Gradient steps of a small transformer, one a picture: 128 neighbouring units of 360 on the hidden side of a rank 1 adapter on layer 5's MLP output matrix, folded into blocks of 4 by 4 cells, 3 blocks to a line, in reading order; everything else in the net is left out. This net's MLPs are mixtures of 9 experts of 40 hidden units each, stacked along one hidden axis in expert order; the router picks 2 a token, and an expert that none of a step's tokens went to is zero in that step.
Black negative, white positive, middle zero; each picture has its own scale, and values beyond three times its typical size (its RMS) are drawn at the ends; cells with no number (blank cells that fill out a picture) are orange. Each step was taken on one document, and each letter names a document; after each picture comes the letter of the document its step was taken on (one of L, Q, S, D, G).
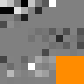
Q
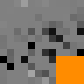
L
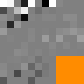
Q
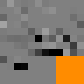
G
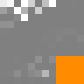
Q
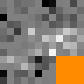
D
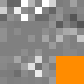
Q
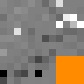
D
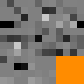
G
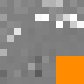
D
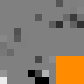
L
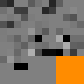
G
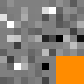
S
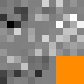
D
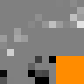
L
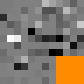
S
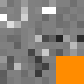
S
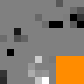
L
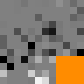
L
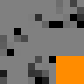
L
